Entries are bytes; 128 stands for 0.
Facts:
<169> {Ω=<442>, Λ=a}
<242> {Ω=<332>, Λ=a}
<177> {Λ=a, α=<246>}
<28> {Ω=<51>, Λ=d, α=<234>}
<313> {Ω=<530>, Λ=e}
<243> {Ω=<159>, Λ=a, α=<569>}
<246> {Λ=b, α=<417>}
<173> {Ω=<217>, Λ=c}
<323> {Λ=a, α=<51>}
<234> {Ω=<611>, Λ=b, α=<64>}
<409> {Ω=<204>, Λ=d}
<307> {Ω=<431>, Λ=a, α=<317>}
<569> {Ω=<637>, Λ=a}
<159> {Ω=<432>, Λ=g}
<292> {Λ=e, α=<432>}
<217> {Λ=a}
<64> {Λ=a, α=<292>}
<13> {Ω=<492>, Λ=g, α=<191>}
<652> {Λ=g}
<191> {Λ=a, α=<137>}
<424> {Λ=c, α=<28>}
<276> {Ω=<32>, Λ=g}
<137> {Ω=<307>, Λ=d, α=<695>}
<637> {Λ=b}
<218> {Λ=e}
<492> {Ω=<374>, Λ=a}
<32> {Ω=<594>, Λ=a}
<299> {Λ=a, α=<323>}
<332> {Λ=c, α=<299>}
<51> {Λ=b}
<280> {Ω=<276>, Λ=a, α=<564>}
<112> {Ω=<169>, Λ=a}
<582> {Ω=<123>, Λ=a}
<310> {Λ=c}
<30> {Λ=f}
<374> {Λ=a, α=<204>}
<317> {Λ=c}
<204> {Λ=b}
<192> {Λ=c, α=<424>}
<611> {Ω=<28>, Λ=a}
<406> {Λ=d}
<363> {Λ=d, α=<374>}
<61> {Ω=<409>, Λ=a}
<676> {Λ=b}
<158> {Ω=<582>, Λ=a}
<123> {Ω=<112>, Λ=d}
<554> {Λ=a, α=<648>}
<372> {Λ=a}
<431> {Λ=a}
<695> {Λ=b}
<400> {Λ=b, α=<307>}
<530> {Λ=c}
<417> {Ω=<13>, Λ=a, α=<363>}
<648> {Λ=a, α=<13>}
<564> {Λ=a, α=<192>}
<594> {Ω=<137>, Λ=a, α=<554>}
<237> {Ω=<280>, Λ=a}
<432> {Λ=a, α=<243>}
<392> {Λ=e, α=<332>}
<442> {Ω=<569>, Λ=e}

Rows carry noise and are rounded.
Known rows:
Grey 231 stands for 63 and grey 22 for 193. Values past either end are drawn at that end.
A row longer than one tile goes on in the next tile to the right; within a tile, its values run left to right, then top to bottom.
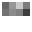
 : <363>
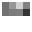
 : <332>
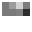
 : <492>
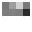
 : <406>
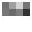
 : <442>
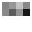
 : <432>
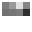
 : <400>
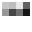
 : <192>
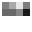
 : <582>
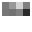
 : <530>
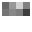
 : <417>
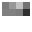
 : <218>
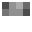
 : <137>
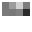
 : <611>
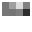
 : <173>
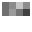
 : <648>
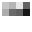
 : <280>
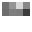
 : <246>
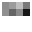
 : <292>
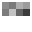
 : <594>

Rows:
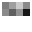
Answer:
<243>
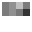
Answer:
<392>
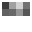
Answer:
<695>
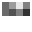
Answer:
<637>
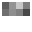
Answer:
<13>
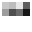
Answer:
<564>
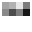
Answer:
<234>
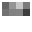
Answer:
<374>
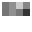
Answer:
<177>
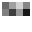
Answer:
<569>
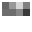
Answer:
<51>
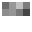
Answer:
<237>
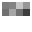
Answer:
<554>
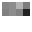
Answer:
<431>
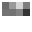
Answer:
<317>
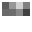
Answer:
<204>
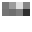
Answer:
<676>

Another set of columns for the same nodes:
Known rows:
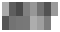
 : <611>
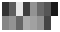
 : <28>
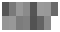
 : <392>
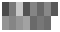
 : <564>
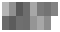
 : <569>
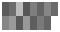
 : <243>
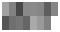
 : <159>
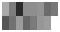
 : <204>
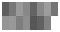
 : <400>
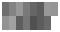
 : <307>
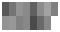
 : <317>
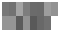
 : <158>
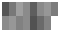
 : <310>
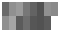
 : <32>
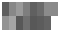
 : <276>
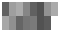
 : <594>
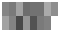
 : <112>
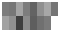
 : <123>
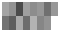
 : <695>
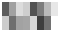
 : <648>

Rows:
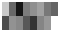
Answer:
<363>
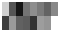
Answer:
<417>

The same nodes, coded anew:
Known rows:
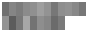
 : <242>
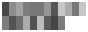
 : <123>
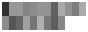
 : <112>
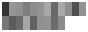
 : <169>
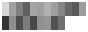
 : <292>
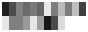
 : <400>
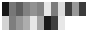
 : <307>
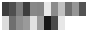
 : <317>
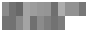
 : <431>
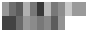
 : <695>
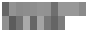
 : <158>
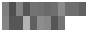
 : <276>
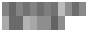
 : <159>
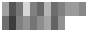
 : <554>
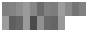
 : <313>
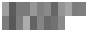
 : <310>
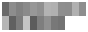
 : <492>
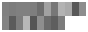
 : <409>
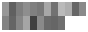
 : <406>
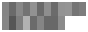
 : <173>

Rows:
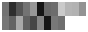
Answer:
<332>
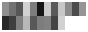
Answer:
<137>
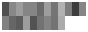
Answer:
<442>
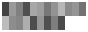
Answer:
<417>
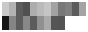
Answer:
<432>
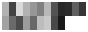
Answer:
<280>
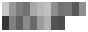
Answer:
<64>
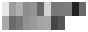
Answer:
<28>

